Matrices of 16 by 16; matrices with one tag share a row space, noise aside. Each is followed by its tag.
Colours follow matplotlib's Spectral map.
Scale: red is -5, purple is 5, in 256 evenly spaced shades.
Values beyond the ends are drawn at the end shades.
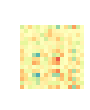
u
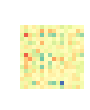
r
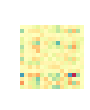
u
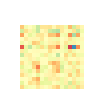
u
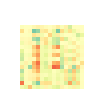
u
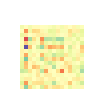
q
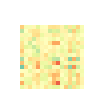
u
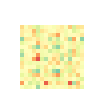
u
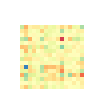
q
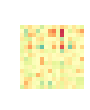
r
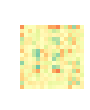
u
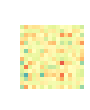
q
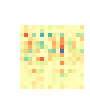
r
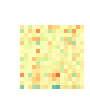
u
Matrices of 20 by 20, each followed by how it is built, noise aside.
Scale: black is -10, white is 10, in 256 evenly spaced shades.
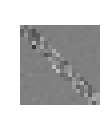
banded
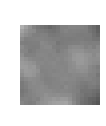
smooth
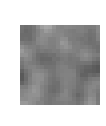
smooth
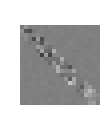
banded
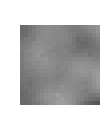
smooth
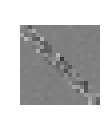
banded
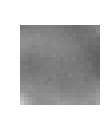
smooth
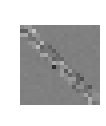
banded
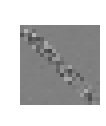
banded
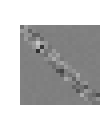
banded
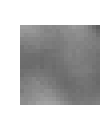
smooth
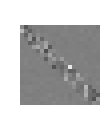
banded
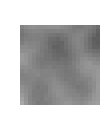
smooth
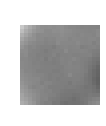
smooth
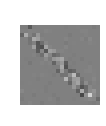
banded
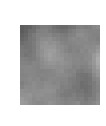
smooth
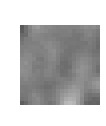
smooth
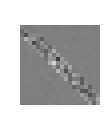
banded
